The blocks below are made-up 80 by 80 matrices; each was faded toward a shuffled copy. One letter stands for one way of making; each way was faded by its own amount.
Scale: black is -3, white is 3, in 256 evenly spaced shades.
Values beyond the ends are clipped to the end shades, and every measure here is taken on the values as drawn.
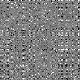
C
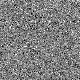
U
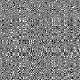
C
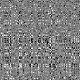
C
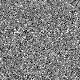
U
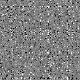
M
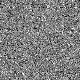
U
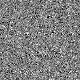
U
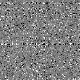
M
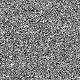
U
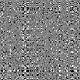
C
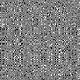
C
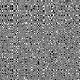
C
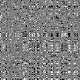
C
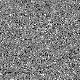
U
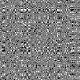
C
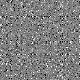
M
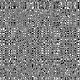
C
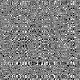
C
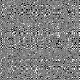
C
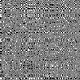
C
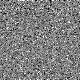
U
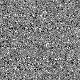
U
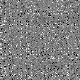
M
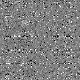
M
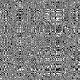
C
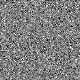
U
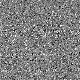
U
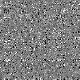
M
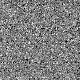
U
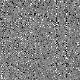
M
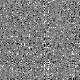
M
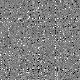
M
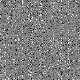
M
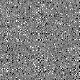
M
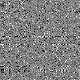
M
